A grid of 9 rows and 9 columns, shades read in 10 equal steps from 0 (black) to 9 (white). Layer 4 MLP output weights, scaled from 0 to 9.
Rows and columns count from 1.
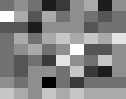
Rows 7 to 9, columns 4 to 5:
5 4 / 0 4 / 7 6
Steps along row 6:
down up down up down down up down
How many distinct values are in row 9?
3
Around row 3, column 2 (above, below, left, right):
6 6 3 1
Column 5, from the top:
2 4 5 7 5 8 4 4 6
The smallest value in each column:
3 3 1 0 2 2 2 1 4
